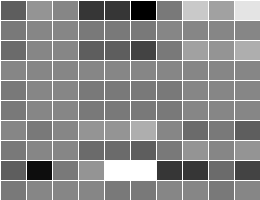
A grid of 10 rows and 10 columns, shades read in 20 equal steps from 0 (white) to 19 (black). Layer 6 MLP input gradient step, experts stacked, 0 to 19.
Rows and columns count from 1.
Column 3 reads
9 9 9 9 9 9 9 9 10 9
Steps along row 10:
down same same up same down same up down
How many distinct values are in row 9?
8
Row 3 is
11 9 9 12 12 14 10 7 8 6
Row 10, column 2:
9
